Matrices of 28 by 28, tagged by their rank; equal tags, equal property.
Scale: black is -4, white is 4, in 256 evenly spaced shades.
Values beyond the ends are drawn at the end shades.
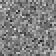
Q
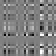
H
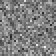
Q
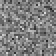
Q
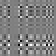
H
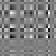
H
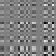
H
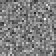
Q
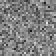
Q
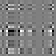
H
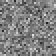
Q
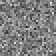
Q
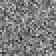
Q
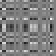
H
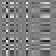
H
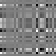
H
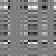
H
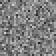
Q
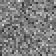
Q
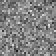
Q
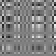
H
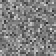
Q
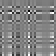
H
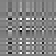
H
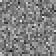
Q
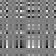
H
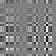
H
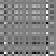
H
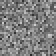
Q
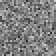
Q
